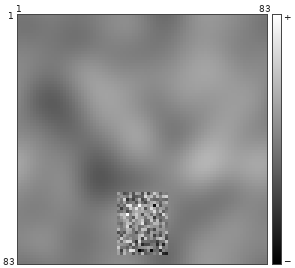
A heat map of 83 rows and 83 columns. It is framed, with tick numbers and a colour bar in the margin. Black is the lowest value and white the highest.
Odd rows or columns: none. Histogram: heavy tails on both sides. Mirror symmetry: none. Ninth with the highest average: middle right. Roughest part: bottom middle. Odd patch: rougher, in the bottom middle.
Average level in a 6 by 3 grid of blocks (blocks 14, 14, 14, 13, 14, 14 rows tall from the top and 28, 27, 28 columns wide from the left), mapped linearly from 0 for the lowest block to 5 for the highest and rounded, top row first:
012 | 134 | 033 | 115 | 112 | 112
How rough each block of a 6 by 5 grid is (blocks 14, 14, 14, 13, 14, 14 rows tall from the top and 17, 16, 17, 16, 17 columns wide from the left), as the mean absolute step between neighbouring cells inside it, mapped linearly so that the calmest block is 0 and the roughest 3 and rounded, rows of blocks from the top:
00000 | 00000 | 00000 | 00000 | 00300 | 00300
